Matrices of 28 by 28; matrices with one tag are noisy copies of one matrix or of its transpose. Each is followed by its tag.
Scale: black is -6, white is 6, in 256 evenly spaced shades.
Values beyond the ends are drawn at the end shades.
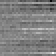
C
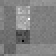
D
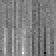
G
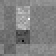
D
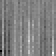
C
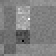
D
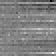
C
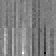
G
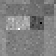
D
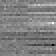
G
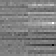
G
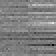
G
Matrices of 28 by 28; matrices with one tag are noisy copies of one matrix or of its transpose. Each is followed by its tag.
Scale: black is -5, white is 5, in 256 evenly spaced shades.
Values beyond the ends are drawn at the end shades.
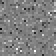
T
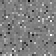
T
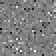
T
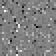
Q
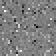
Q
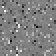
Q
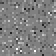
T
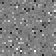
T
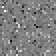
Q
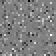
T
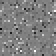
T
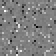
Q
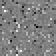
Q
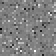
T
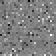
T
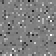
T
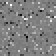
Q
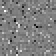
Q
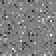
T
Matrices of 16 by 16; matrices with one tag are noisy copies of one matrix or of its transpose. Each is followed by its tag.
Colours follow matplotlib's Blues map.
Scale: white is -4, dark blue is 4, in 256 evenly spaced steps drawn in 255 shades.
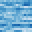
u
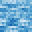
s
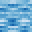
s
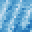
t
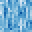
s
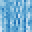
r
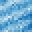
t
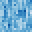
s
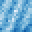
t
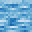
s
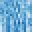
r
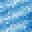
t
